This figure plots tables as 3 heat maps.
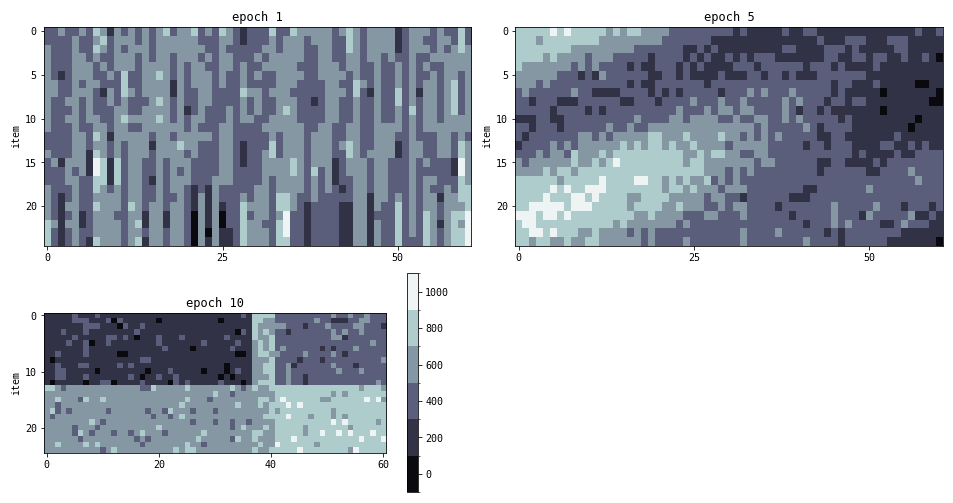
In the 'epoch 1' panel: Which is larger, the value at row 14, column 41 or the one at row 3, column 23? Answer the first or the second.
the second
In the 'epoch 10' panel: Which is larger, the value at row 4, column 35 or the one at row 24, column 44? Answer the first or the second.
the second
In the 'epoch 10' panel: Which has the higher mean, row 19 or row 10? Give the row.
19
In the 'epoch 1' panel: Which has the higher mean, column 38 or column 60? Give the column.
60
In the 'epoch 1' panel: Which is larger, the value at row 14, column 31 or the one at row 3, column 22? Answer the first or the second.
the first
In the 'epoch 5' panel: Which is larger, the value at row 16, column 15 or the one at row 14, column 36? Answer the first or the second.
the first
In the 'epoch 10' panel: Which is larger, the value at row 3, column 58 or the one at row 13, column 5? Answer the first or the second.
the second
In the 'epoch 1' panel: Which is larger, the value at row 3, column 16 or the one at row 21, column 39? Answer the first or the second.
the first
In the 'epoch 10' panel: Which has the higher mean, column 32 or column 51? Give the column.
51
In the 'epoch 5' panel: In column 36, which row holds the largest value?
15
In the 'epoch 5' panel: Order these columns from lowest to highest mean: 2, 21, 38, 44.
44, 38, 21, 2
